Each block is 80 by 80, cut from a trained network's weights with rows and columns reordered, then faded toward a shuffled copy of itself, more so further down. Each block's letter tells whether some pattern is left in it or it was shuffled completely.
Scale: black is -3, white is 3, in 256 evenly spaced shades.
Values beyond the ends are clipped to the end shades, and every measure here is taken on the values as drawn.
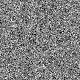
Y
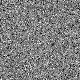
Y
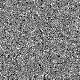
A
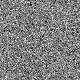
Y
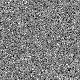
Y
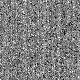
A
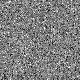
Y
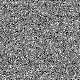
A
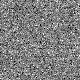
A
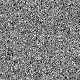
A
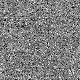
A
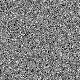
Y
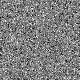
Y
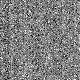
A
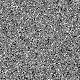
Y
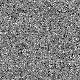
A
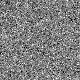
Y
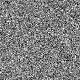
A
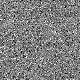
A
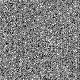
A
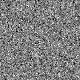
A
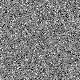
Y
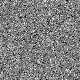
Y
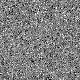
Y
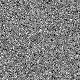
Y
